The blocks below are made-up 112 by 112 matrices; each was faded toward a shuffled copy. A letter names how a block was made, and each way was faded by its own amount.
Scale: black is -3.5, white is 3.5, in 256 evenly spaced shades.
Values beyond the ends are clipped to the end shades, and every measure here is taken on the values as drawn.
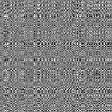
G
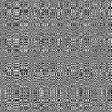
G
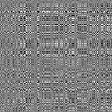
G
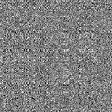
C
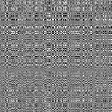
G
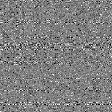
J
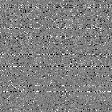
J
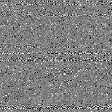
J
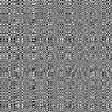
G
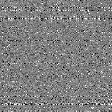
J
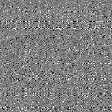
J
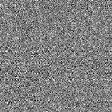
C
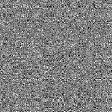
C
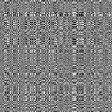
G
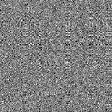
C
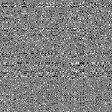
J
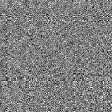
C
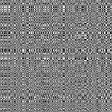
G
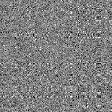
C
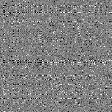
J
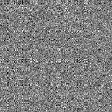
C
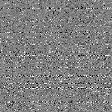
J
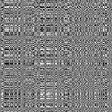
G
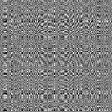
G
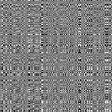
G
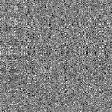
C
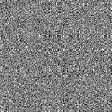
C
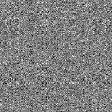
C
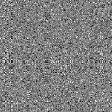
C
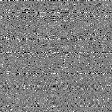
J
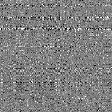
J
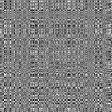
G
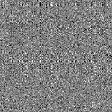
C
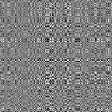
G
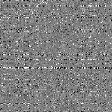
J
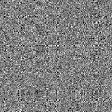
C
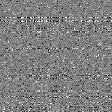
J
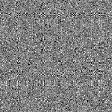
C
